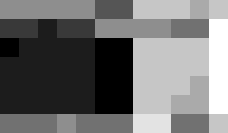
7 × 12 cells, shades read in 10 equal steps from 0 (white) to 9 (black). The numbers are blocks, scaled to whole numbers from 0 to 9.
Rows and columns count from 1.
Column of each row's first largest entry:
6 3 1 6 6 6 1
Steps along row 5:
same same same same up same down same same up down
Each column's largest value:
9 8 8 8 8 9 9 4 4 5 5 2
